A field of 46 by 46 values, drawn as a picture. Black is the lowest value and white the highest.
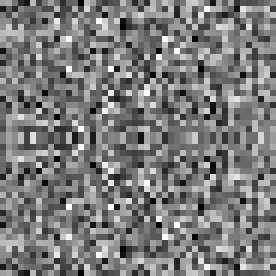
Histogram: bell-shaped. Slope: none. Odd rows or columns: none. Grain: fine. Mirror symmetry: top to bottom. Average level on the scale: 50%. Seam: none. Stripes: none.
